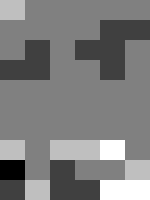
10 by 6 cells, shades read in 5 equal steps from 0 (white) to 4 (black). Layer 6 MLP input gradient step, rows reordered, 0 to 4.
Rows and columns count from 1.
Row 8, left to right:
1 2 1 1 0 2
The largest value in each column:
4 3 3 3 3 3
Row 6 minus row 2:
0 0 0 0 -1 -1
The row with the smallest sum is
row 8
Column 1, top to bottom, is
1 2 2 3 2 2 2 1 4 3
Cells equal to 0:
3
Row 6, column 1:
2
